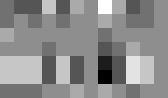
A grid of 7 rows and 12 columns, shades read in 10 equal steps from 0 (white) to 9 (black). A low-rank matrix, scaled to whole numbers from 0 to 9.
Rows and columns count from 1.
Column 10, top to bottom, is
6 5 4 3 1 1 5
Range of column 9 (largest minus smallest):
3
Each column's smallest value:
2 2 2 2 2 3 4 0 3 1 2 4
